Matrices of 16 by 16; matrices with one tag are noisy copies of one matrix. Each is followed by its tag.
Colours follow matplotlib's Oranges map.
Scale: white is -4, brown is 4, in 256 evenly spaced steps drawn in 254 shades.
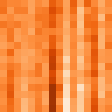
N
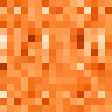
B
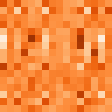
B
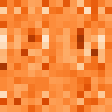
B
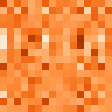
B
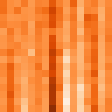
N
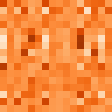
B
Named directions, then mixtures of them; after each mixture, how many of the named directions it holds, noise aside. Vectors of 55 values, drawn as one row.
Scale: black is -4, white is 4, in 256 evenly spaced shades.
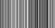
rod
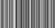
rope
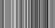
two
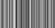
one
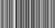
one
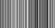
one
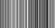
one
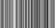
two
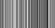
two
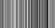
two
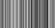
two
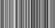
two
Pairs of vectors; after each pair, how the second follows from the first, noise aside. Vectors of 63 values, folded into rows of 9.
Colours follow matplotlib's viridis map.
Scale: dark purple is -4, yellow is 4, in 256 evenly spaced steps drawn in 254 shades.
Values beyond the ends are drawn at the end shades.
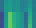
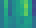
reversed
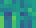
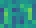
wrapped around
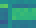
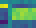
scaled up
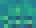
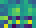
scaled up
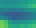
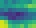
scaled up
